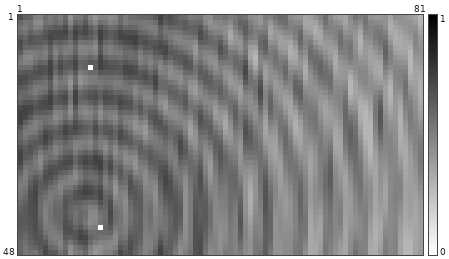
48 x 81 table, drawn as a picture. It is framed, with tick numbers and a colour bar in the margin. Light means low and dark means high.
Concentric rings centre on the bottom left. Two lone cells stand out, each far lower than its neighbours. Values rise toward the left.
